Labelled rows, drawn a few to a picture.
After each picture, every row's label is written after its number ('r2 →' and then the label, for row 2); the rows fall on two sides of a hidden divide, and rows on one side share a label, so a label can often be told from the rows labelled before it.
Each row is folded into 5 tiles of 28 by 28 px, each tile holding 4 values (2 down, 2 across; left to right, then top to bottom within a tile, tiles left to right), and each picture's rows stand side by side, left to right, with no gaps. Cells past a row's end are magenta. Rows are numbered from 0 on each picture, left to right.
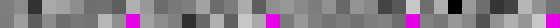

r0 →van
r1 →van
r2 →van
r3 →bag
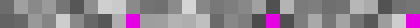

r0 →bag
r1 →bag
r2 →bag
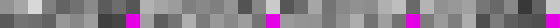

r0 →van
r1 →van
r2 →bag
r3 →van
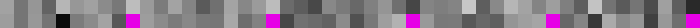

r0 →van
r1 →van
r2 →bag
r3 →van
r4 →bag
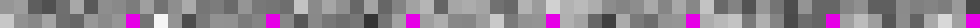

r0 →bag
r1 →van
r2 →van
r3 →van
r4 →van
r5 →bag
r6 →bag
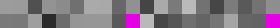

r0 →van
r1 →van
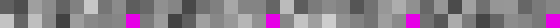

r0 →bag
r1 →bag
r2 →bag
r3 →van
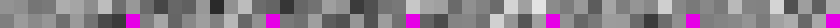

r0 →van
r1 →bag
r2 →van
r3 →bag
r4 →bag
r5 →van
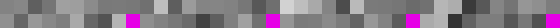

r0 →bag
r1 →van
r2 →van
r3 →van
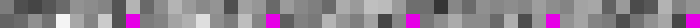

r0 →bag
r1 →bag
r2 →bag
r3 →bag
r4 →van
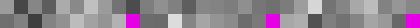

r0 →bag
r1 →bag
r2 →van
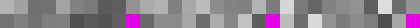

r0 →van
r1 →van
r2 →bag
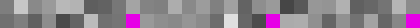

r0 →van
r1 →van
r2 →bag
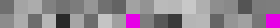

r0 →van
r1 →van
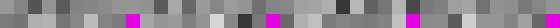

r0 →bag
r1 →bag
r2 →bag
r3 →van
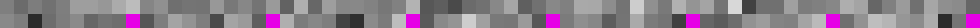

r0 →van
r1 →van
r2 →van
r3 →bag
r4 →van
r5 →bag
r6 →bag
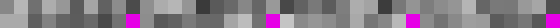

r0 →van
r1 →van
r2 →bag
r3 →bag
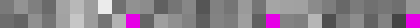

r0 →bag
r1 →van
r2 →van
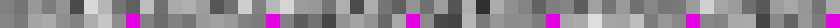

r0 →bag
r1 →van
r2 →van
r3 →van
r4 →bag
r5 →van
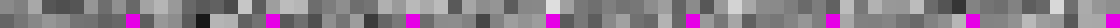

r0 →bag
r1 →van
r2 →van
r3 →van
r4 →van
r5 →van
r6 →van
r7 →bag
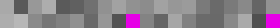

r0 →van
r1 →van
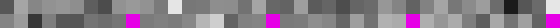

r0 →van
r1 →bag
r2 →bag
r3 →van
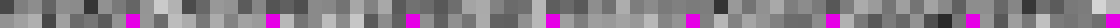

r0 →bag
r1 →bag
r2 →bag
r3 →bag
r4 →bag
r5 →bag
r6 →van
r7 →bag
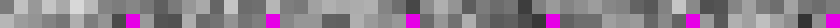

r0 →van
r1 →van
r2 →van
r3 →van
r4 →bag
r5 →bag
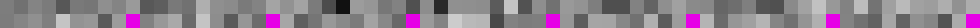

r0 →bag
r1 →bag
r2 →bag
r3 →bag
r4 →bag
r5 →bag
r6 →van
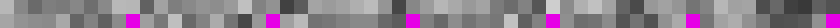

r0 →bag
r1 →bag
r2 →van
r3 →van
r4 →van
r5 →van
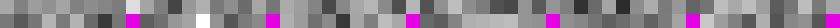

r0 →van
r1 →bag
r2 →van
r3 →bag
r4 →bag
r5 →van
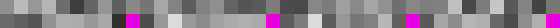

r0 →van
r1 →bag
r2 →bag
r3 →bag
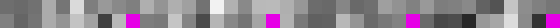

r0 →bag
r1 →van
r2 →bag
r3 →van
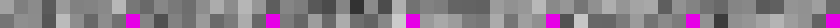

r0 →bag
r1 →bag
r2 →bag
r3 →bag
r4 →van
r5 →bag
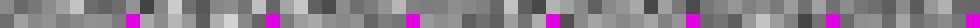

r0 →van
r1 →bag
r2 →bag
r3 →van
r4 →bag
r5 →bag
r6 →bag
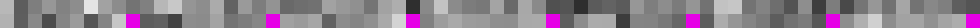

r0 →bag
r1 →van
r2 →bag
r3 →bag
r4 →bag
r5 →van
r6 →bag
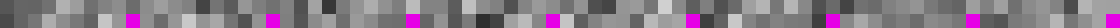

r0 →bag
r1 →bag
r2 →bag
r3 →van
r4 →bag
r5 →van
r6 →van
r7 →bag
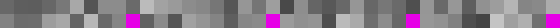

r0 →bag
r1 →van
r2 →bag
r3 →van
